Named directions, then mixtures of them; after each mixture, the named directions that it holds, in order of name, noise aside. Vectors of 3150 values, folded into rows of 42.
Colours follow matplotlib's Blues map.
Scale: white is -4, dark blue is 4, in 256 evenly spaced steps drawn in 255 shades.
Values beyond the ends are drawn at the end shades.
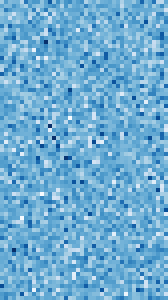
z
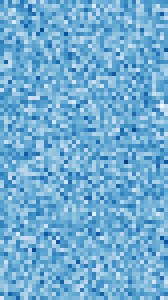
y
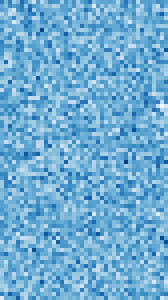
y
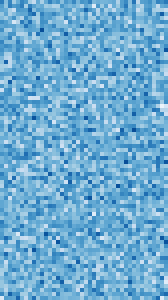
y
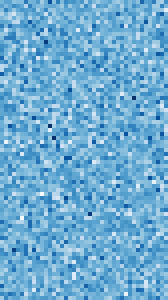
y, z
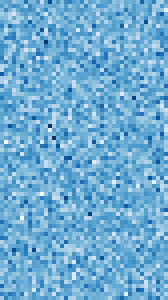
y, z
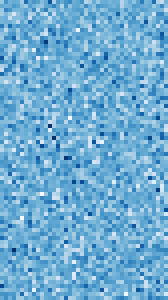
z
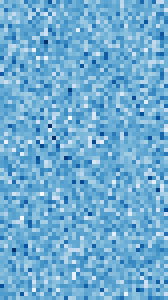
z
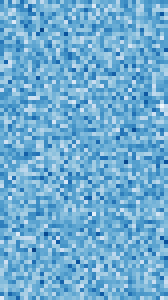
y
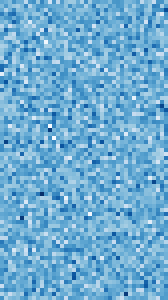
y, z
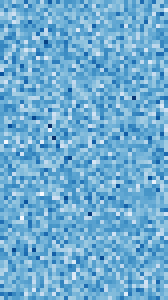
y, z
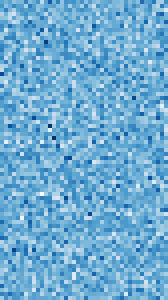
y, z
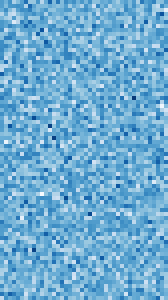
y, z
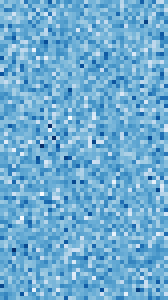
z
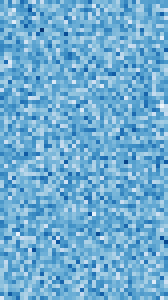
y
